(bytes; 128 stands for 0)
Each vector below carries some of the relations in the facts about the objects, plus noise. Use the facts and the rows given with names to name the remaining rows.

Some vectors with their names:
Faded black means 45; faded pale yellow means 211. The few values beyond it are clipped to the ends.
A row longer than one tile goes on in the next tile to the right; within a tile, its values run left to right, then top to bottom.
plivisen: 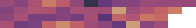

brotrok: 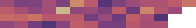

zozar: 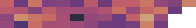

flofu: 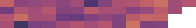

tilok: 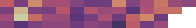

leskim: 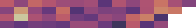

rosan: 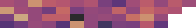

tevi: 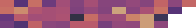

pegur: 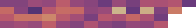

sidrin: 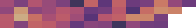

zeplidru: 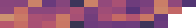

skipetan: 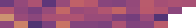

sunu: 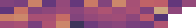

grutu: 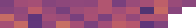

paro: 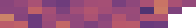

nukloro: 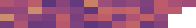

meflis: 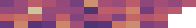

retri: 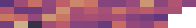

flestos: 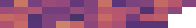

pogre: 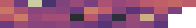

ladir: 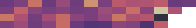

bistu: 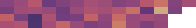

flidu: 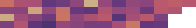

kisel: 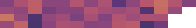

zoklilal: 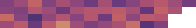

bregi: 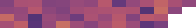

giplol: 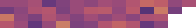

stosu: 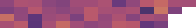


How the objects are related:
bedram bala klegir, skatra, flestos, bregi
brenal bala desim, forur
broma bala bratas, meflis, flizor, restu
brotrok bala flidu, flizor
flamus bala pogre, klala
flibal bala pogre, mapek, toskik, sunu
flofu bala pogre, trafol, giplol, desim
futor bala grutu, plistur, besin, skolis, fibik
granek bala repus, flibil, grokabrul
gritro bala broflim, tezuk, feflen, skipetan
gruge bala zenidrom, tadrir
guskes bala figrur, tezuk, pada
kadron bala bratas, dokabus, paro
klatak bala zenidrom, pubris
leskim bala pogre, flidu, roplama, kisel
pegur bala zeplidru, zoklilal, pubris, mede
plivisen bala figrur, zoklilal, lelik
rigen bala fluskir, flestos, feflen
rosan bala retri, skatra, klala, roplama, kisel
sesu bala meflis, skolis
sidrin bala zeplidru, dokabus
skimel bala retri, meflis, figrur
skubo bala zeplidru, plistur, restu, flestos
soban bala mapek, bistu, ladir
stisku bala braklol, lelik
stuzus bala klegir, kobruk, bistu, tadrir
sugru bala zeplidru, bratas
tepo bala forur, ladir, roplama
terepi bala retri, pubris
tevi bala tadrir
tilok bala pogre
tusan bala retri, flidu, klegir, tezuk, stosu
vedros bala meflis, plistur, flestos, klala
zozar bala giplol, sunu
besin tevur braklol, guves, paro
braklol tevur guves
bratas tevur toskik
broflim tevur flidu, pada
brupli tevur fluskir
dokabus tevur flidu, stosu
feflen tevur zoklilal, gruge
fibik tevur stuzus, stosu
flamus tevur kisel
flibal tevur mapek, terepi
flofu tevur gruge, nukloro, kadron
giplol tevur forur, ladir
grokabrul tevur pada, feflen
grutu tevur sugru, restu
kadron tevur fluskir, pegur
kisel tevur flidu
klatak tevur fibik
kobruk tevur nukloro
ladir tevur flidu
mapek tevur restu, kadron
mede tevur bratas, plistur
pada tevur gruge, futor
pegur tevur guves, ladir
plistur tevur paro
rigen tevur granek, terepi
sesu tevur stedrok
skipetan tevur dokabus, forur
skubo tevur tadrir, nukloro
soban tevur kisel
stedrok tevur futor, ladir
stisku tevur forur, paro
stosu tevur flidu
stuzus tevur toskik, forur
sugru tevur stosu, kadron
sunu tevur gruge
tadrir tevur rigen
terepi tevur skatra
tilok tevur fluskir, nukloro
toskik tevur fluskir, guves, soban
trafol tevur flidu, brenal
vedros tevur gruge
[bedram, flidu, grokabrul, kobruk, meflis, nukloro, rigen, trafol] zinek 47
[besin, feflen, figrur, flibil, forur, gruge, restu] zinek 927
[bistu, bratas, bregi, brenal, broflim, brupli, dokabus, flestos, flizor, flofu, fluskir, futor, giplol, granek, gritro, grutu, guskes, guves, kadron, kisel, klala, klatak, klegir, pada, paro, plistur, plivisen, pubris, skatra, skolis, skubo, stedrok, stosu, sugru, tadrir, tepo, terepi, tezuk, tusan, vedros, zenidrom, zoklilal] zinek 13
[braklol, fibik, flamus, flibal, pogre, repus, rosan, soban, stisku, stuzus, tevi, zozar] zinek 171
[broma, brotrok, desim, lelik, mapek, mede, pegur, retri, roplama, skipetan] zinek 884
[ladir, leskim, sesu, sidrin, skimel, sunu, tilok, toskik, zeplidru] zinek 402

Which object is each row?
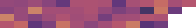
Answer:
flizor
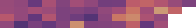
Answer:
tepo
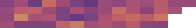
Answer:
futor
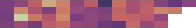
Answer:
skimel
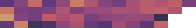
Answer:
roplama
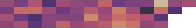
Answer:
tadrir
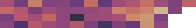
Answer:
soban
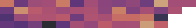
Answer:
gruge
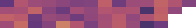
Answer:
plistur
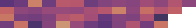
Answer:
lelik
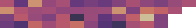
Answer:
stisku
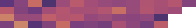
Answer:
mede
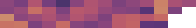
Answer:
bratas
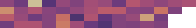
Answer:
braklol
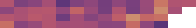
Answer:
kadron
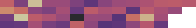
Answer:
flamus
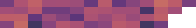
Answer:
klala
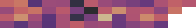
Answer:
rigen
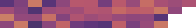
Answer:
mapek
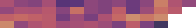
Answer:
sugru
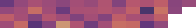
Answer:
skolis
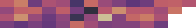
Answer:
bedram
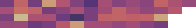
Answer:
vedros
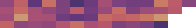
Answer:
skubo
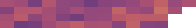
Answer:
granek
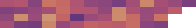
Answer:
terepi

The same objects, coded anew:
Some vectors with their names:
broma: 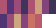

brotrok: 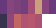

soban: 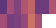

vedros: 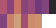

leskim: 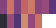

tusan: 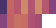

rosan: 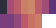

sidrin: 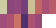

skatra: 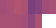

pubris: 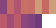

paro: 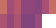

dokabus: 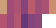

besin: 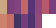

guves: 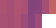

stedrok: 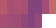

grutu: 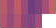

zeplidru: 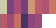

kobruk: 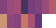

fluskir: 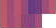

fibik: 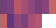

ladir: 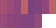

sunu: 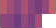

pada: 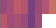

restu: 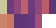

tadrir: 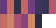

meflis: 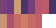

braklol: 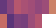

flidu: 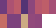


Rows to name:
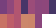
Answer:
bedram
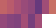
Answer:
giplol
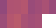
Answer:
gritro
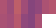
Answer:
flizor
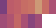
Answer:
plivisen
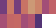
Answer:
klatak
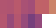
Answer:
zoklilal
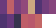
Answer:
flibal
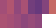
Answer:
bistu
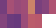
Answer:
zozar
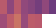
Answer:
futor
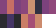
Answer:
pogre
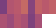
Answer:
tezuk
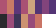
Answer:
tilok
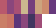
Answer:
figrur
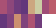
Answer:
pegur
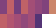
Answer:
zenidrom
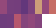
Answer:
mede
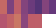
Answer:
flestos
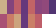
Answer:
skubo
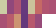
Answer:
sugru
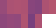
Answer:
kisel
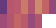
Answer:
guskes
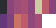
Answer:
retri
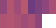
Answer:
klegir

